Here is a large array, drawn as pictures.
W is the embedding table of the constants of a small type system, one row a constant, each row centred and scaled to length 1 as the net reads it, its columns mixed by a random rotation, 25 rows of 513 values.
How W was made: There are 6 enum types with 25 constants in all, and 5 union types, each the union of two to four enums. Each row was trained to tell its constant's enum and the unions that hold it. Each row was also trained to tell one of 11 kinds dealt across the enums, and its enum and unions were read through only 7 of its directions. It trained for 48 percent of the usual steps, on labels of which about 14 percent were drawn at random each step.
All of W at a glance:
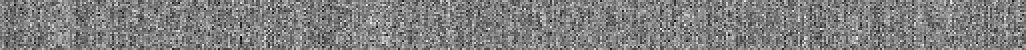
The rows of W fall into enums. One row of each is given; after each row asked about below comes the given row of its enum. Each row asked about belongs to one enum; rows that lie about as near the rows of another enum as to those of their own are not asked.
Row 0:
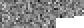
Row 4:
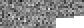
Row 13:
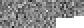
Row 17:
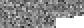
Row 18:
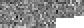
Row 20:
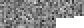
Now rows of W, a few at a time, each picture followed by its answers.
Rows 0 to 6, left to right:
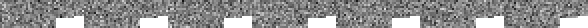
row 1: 17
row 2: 0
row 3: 13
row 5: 17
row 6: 4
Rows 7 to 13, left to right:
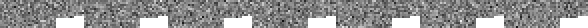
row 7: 17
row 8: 4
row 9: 18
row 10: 0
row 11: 18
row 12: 18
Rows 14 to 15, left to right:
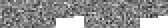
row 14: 20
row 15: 13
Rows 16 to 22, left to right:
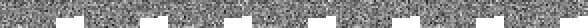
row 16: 0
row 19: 18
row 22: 4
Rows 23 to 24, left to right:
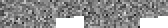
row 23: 13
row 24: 17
